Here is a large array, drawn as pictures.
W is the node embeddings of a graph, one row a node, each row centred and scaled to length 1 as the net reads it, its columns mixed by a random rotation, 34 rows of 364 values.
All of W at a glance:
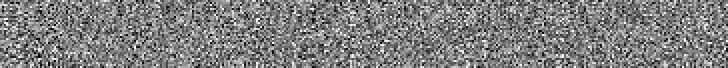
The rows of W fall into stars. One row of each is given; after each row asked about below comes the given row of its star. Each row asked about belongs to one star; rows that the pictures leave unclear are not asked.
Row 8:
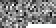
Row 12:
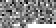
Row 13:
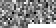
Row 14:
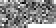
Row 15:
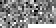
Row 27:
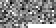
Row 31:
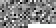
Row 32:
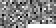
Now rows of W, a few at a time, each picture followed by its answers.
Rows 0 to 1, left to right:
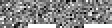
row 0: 15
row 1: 31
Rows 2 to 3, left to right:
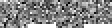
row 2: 14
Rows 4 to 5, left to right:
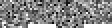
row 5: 8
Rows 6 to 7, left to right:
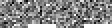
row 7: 15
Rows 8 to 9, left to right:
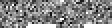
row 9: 14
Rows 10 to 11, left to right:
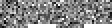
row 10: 8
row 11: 14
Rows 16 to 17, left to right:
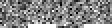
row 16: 27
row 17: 13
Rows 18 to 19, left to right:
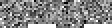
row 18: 15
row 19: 8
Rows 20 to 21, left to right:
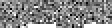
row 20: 27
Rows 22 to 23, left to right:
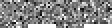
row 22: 32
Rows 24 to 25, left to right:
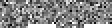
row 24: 13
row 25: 13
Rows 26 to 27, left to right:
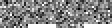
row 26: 15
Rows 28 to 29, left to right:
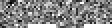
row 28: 8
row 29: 13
